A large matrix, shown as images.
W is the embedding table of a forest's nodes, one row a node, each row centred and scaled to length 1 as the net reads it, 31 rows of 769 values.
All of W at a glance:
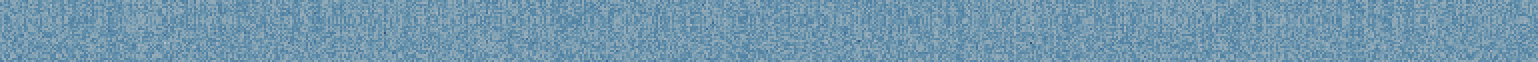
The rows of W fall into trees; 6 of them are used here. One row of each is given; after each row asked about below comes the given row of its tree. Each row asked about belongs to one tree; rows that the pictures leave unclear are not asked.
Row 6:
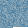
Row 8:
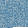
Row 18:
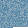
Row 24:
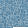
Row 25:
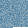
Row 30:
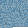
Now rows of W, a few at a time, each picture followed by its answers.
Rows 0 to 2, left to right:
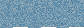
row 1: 8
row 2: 30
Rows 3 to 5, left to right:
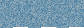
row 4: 6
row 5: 30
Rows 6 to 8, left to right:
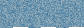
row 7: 25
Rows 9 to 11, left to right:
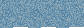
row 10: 8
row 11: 8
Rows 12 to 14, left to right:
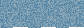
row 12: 25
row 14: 6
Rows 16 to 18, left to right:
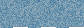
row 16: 18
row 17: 24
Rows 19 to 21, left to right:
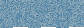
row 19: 25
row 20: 6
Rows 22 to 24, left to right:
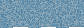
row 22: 24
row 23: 30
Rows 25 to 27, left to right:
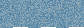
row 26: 18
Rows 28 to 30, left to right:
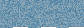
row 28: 8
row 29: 24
